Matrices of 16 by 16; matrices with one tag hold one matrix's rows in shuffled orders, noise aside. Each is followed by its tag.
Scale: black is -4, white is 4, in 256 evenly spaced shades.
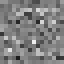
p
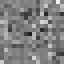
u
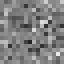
u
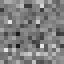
p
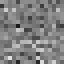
p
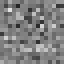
p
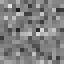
p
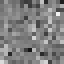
u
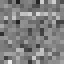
p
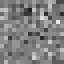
u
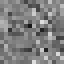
u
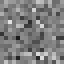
p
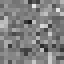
u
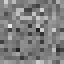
p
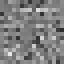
p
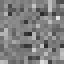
u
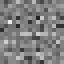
p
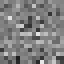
p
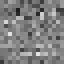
p
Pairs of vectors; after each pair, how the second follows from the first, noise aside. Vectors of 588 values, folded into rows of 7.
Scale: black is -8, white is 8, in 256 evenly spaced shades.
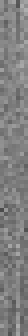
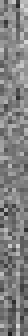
scaled up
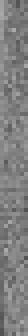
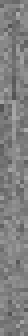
wrapped around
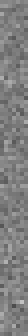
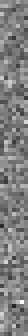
scaled up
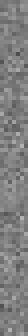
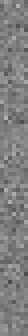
reversed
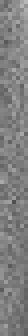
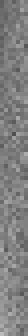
reversed
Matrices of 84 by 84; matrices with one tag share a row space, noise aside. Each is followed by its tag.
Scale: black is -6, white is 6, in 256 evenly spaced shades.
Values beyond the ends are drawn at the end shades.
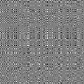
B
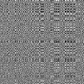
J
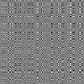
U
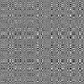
U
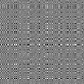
B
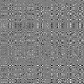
U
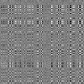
U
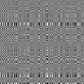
B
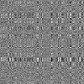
U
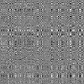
U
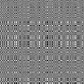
B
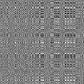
J
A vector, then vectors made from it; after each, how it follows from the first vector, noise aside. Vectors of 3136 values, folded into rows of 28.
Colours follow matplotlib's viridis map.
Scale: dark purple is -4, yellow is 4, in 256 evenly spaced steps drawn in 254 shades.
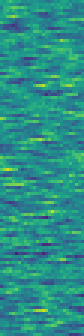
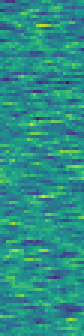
reversed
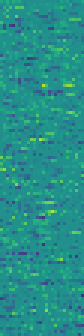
partly zeroed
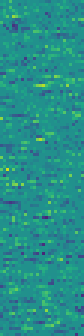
partly zeroed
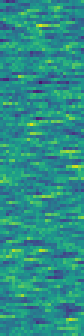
reversed
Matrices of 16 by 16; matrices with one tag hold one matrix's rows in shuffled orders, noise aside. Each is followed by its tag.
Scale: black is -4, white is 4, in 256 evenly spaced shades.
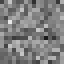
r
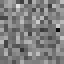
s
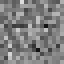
r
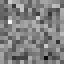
r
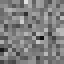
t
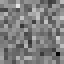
s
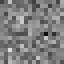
r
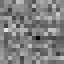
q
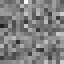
t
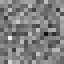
r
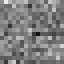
q
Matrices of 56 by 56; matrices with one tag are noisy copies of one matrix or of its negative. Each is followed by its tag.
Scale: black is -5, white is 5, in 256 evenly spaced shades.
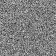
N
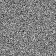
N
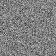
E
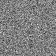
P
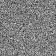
N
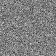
E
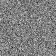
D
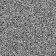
E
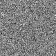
N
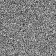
N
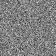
D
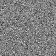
E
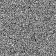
N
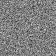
P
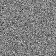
E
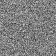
N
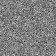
E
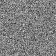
N
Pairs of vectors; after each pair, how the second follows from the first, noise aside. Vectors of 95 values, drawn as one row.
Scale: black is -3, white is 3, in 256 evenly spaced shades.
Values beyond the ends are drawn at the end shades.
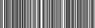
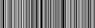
negated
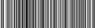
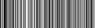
negated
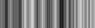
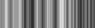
negated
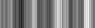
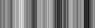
negated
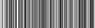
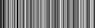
negated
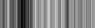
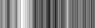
negated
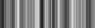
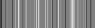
partly zeroed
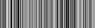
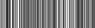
negated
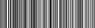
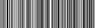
negated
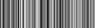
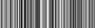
negated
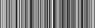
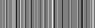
partly zeroed
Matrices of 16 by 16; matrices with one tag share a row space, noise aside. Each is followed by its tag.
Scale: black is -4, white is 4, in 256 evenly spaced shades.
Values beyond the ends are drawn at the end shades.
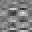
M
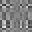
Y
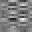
M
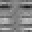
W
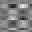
M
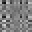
Y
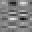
M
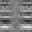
W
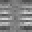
W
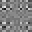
Y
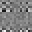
Y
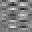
M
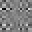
Y
